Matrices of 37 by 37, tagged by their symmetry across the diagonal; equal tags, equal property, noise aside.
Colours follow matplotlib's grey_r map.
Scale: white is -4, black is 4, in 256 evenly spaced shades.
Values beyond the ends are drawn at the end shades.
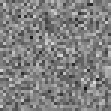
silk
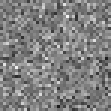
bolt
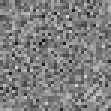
bolt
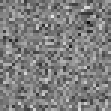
silk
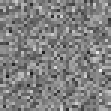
silk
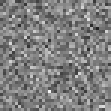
silk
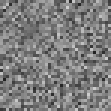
bolt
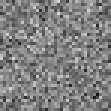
bolt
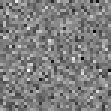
silk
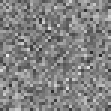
bolt
